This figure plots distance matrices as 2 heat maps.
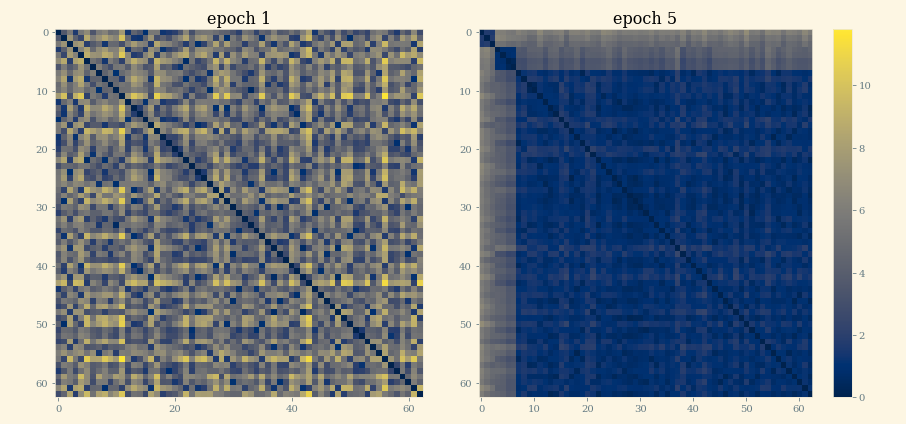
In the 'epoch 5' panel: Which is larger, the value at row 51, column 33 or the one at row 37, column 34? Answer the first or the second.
the second
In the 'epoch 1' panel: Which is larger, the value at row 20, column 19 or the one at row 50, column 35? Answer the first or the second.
the first
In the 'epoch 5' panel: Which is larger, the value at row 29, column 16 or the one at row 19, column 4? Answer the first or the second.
the second
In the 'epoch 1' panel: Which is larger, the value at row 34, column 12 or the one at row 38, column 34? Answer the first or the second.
the second
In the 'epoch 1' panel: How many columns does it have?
63
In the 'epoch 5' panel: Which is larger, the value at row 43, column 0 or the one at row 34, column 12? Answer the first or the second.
the first
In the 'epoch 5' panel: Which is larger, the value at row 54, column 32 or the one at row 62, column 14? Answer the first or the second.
the first
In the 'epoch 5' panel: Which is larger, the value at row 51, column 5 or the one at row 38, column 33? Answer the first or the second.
the first
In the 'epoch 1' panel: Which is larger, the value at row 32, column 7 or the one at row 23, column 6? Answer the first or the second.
the second
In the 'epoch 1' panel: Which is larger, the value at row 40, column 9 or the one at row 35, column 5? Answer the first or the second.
the second
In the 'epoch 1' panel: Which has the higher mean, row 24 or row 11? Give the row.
11
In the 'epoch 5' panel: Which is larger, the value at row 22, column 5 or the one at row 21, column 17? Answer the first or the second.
the first
